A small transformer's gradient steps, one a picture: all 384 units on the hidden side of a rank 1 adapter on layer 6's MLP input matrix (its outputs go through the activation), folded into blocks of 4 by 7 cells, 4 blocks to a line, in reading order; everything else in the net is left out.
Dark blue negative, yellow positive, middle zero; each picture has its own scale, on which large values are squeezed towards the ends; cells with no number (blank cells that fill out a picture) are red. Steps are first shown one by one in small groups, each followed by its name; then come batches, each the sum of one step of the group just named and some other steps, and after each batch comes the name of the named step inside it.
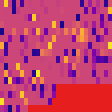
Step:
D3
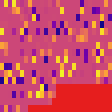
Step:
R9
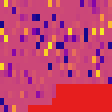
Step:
D3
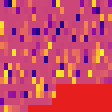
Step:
R9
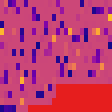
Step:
D3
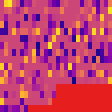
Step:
D3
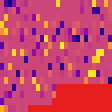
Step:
D3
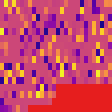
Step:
R9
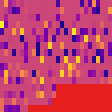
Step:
D3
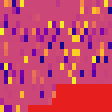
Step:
D3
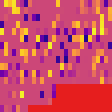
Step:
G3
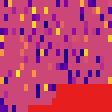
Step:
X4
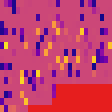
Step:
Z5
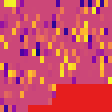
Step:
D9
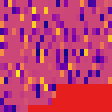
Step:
X4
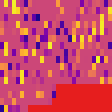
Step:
G3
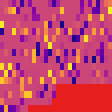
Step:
G3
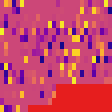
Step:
D9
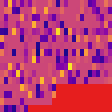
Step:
X4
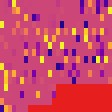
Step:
D9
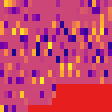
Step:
G3
